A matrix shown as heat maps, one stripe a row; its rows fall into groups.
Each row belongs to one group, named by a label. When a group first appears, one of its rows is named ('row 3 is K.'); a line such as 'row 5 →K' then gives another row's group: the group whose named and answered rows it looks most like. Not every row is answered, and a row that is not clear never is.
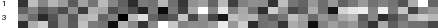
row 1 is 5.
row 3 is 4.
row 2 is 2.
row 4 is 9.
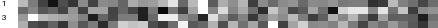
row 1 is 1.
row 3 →9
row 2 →2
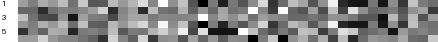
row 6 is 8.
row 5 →4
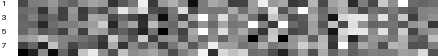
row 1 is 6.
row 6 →8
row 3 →2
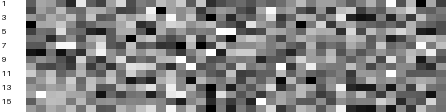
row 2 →6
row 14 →9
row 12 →5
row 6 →4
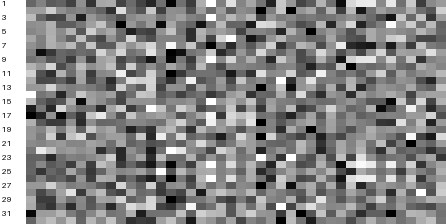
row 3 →1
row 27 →8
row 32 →5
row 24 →2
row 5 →5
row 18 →1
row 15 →1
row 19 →5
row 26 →2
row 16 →6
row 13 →8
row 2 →8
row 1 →2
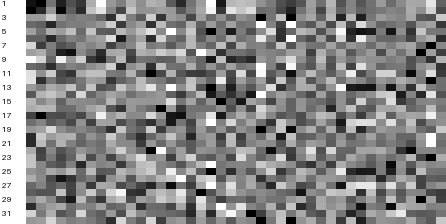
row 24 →1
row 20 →5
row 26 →1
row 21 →5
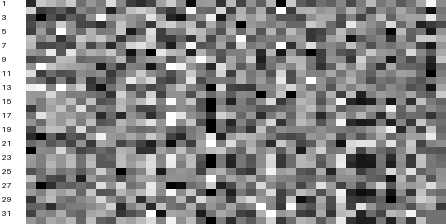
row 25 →6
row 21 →2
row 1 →5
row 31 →6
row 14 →8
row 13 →9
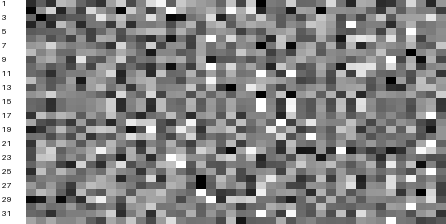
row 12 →1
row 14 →8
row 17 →5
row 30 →6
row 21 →5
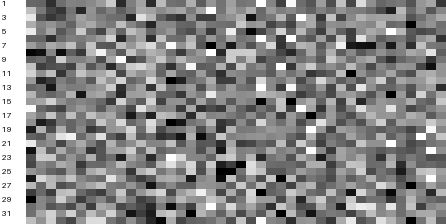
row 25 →4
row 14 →1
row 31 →5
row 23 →9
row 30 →2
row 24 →4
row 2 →1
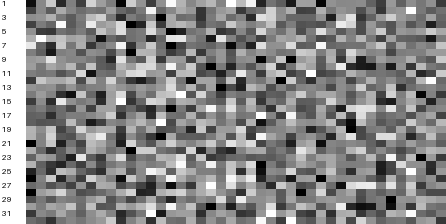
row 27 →2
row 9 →8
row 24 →1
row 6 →9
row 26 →9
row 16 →2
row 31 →6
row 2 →6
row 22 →4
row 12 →5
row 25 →6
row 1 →9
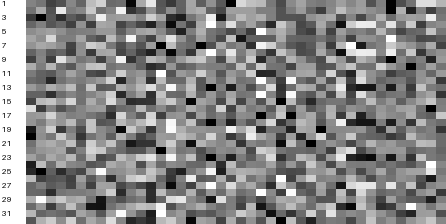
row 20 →4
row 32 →5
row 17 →8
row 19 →9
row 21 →5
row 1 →4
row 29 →9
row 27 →2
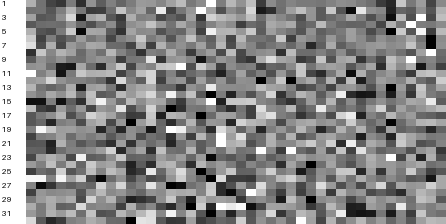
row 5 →1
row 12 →8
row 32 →4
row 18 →4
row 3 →1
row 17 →6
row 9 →6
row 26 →9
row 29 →5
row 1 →1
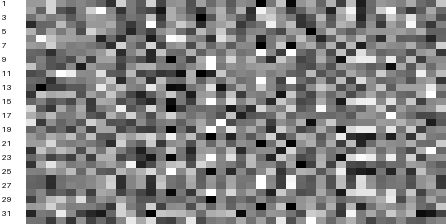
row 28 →2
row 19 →2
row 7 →8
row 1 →8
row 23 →2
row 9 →2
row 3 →6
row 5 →5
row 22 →5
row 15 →2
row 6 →9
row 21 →8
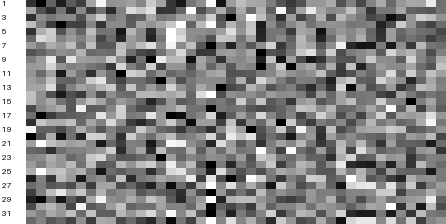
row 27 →2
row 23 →6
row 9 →5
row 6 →9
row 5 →9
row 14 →1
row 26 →4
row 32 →2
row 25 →9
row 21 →9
